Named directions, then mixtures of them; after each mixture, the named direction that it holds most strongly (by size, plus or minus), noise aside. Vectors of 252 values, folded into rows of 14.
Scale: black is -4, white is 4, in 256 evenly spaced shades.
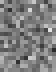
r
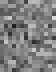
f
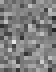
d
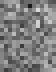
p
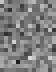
r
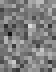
f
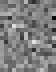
f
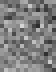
p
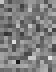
r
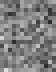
p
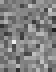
d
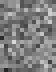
p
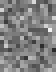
r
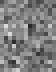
f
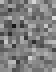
f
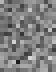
r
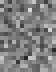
r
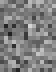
f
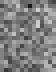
p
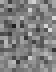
r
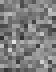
d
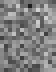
p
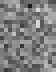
p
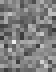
d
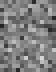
d
